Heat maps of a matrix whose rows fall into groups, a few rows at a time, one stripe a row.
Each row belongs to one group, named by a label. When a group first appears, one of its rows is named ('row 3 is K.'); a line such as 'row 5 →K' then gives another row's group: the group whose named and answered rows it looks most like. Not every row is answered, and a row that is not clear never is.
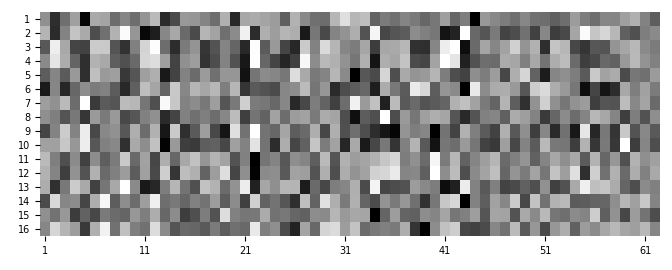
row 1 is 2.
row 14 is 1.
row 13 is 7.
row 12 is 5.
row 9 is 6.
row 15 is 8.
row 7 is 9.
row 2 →7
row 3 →1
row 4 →1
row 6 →1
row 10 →6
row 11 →5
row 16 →1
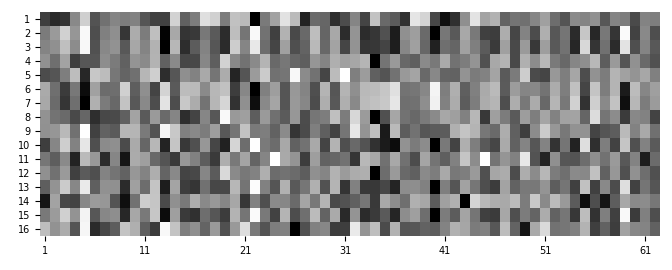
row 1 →7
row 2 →6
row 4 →8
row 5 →2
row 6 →5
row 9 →9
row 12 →8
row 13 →6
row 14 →1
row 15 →6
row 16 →9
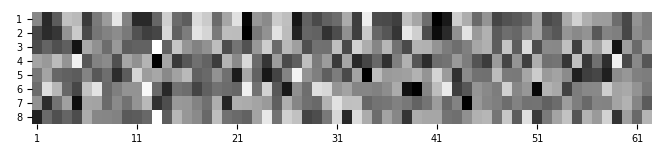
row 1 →7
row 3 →5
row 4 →6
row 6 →1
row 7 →2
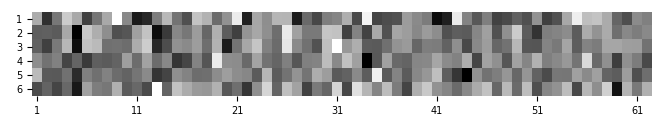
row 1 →7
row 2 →2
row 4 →8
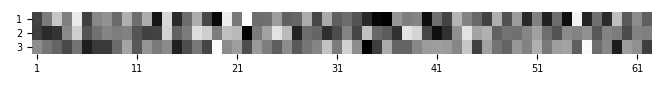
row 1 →6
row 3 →8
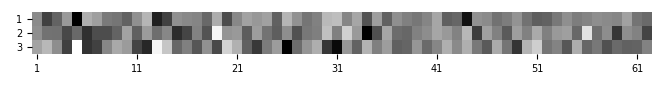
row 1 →2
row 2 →8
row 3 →9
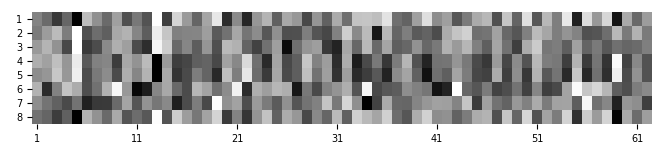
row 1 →5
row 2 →9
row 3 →9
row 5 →6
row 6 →7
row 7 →8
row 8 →5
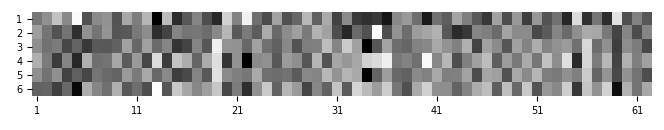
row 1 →6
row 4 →5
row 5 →8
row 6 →5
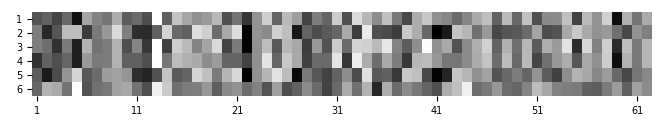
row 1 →5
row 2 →7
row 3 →5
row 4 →5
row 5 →7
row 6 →9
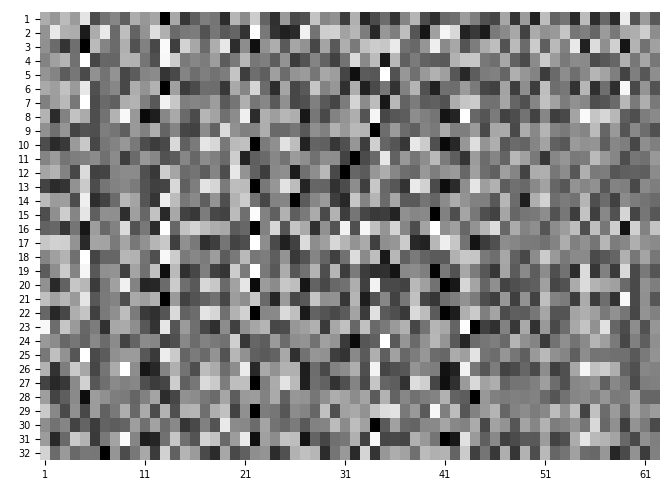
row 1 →6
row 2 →1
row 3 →5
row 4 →9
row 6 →6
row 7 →9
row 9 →8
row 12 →9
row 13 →7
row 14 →9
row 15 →6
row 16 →5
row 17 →1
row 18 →9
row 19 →6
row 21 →6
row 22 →7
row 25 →9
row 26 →7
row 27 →7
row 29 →5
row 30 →8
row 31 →7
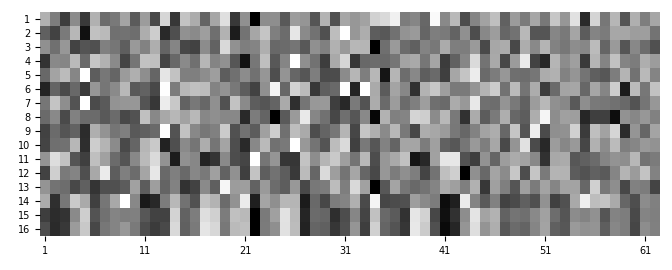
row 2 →2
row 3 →8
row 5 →9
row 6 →5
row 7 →9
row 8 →1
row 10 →2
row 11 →1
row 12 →1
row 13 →8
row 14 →7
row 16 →7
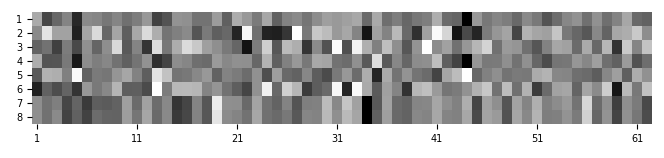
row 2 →1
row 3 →5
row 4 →2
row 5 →9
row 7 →8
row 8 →8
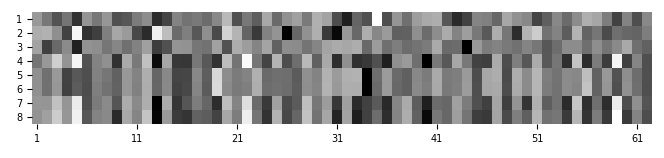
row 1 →2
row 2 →9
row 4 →6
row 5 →8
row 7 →6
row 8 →6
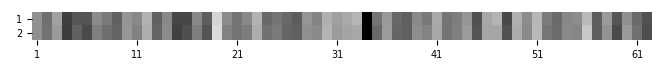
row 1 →8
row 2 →8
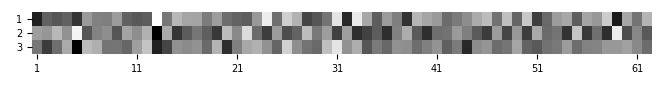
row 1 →5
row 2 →6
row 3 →2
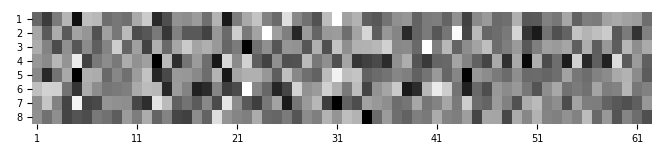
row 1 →2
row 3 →5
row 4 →6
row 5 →2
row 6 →1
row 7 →9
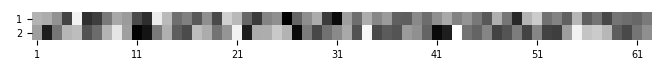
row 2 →7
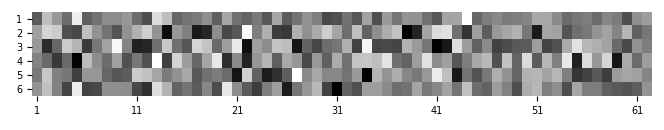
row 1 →9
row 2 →1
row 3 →7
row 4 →5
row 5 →1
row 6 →9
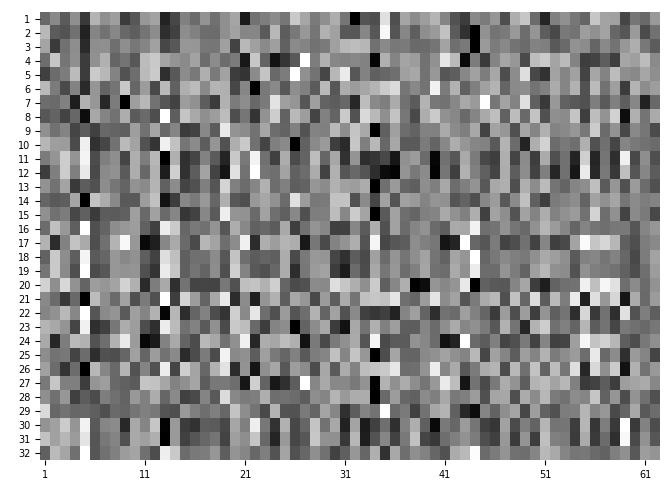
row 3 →2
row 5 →2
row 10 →9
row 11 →6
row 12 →6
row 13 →8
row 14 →2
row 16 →9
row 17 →7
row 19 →9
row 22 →6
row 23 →9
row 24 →7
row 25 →8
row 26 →5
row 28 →8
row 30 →6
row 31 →6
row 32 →9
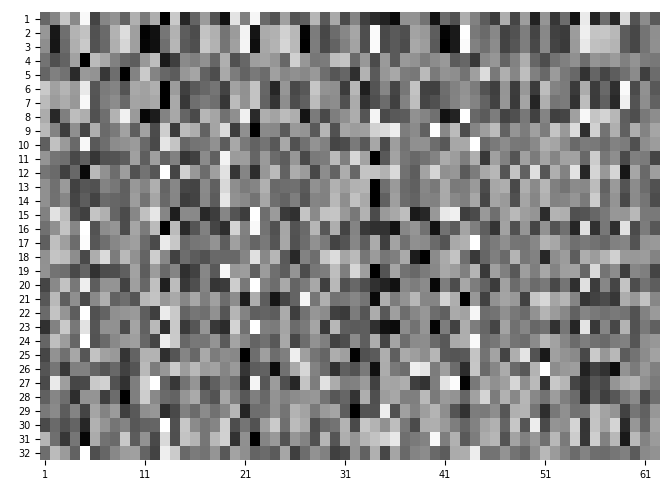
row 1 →6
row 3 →7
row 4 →2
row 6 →6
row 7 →6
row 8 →7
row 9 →5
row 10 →9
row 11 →8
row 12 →5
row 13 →8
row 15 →1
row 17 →9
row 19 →8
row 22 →9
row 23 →6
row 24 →9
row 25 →2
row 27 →1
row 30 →5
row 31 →5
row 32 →9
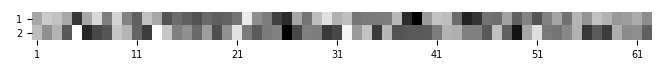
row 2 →9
